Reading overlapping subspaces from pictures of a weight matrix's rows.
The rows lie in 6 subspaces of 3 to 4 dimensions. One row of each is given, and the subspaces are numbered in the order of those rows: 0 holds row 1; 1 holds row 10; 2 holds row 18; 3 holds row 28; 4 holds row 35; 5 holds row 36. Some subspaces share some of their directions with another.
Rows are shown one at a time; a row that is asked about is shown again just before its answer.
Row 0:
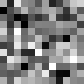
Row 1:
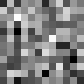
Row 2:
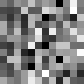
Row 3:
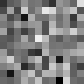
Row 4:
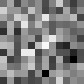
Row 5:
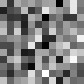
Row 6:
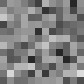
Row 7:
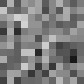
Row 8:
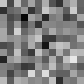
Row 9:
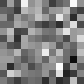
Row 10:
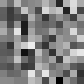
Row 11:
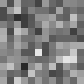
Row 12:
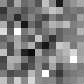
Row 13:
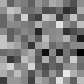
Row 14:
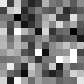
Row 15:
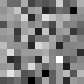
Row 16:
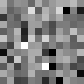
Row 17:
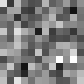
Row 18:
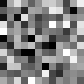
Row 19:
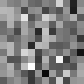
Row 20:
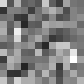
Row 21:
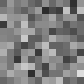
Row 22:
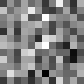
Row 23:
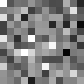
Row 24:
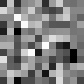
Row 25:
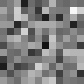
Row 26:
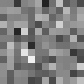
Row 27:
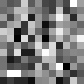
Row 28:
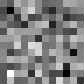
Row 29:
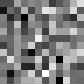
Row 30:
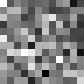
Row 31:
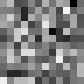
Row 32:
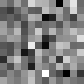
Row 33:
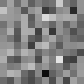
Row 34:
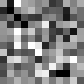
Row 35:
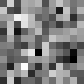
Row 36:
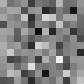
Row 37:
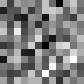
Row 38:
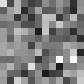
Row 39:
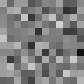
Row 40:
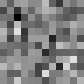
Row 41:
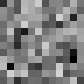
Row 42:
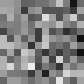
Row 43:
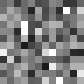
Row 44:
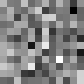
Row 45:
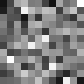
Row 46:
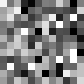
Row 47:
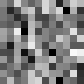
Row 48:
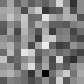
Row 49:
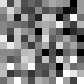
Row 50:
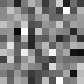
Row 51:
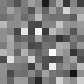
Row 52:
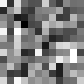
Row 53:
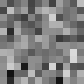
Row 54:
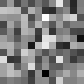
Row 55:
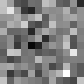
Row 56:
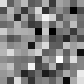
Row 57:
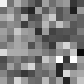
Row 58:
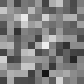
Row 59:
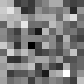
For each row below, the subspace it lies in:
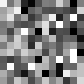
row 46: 0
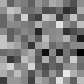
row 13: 5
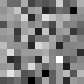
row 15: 5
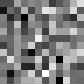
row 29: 3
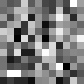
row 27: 5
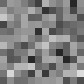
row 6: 1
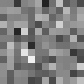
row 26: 1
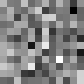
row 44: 0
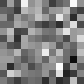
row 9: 0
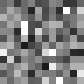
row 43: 1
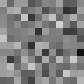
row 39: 5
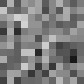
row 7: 4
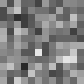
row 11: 4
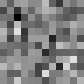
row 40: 0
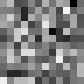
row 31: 5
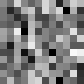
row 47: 1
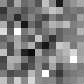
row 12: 2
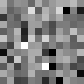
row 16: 1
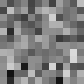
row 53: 3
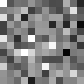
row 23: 2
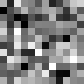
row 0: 3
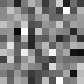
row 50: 1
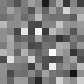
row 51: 1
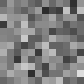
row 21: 1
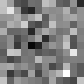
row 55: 3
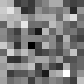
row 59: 3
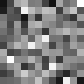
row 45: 3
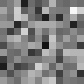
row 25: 0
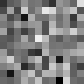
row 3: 3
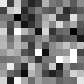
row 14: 4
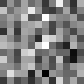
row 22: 3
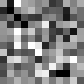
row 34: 3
